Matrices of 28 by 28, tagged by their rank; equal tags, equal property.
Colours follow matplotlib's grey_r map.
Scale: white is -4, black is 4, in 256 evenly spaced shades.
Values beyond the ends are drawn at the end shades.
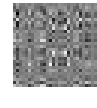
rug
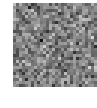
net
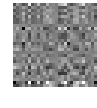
rug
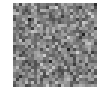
net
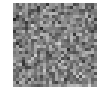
net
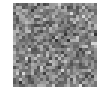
net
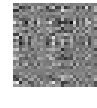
rug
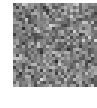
net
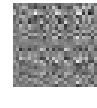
rug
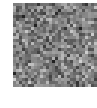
net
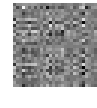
rug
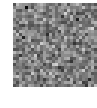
net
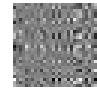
rug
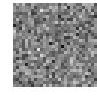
net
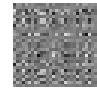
rug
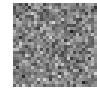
net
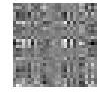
rug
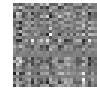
rug
